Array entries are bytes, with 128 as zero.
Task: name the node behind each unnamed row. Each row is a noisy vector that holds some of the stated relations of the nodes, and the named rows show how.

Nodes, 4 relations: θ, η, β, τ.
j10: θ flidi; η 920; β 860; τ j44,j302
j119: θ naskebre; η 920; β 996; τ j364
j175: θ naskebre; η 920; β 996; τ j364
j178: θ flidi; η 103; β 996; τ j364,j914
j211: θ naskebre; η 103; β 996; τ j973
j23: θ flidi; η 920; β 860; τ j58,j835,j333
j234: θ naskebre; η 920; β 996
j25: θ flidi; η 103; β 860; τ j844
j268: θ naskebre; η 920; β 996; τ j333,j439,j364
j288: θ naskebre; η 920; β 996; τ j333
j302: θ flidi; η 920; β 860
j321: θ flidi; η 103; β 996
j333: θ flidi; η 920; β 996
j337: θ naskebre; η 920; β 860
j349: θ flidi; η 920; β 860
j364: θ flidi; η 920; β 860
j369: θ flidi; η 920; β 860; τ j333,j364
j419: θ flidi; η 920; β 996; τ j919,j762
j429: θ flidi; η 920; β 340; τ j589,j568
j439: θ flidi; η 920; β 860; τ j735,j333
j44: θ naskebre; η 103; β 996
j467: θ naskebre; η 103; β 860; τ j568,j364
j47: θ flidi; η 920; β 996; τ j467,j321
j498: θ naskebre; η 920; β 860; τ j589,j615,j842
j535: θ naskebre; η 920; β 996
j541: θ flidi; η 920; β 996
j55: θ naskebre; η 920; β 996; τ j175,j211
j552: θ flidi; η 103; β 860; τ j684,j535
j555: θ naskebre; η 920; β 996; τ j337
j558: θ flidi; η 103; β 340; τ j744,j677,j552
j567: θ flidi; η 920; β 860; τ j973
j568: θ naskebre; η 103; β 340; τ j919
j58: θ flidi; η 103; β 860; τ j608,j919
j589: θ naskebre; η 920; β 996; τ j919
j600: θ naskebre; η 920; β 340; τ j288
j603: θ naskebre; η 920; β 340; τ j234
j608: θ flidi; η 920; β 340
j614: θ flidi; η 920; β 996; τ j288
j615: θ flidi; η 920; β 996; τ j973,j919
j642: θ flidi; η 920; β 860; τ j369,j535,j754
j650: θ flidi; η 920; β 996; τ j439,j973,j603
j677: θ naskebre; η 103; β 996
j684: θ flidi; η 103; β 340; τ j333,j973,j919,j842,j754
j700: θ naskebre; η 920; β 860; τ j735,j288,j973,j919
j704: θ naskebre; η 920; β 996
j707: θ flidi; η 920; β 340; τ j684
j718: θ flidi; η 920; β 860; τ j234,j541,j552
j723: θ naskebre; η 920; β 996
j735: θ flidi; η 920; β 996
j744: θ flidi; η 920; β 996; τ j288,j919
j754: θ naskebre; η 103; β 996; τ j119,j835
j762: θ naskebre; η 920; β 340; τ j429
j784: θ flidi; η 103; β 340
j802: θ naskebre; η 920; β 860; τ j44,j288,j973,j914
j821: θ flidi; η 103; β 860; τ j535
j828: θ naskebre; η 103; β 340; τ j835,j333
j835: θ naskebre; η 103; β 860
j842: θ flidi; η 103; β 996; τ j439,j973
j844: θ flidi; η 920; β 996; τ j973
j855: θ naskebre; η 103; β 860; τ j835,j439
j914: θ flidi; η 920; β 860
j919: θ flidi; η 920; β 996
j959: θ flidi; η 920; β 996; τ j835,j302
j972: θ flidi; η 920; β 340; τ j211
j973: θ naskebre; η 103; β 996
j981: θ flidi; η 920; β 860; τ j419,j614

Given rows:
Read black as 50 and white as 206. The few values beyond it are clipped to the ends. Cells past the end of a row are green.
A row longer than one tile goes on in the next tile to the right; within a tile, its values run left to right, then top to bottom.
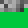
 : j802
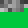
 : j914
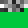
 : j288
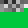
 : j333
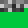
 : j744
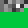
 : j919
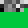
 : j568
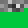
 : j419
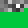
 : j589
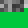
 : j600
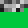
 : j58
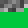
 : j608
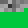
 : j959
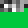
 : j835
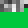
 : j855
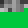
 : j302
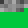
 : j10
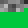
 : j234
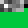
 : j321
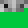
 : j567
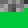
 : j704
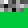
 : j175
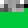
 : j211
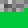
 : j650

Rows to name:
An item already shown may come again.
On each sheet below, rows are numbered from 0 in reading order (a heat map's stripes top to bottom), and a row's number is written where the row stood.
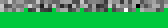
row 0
j650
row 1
j744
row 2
j429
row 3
j600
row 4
j821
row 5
j498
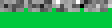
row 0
j972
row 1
j762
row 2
j211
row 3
j23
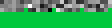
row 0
j10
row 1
j614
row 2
j364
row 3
j429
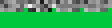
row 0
j498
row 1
j288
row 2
j718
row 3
j642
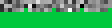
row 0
j784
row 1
j844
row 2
j552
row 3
j642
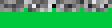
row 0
j707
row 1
j754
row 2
j535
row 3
j615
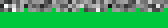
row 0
j835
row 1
j603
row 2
j268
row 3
j25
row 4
j603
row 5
j419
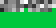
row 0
j684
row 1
j369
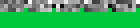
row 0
j735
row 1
j842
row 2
j844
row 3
j178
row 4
j828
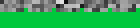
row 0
j981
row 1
j55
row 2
j467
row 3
j608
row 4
j700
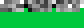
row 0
j973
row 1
j558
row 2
j439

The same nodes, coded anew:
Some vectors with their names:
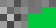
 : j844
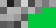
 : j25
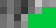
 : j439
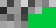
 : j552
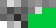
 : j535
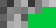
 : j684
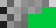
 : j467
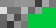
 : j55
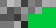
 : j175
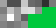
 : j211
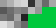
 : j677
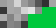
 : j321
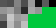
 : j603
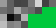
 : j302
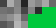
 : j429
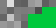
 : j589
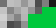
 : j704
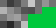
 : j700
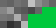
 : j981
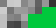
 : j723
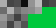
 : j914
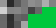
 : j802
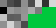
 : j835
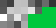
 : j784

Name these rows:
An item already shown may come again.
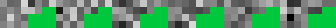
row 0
j842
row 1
j58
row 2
j700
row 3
j981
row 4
j567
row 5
j10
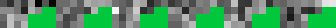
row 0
j603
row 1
j369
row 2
j959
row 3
j600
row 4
j333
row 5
j23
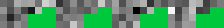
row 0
j642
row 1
j707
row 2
j718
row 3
j959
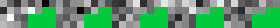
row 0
j973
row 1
j718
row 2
j828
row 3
j178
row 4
j288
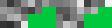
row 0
j700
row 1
j754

